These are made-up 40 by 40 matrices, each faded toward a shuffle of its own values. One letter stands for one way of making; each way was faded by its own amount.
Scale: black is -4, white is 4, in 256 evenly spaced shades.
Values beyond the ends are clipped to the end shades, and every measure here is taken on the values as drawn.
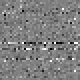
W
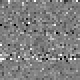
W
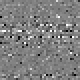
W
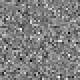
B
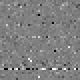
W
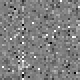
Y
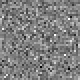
B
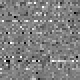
W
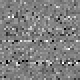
W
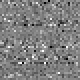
W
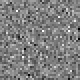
B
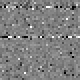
W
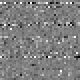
W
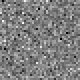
B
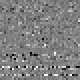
W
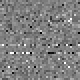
W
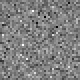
B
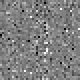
Y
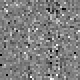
Y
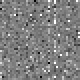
Y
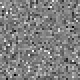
Y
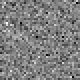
B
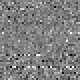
W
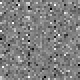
Y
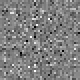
Y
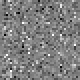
Y
